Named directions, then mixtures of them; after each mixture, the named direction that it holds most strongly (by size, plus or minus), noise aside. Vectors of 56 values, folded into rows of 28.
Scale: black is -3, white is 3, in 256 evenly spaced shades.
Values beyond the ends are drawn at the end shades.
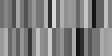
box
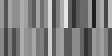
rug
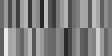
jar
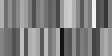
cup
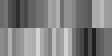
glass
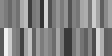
jar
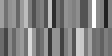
box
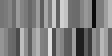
box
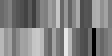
glass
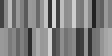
box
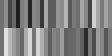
jar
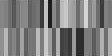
box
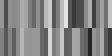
rug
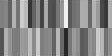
jar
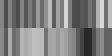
glass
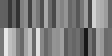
jar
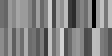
rug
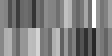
glass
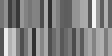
jar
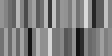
box
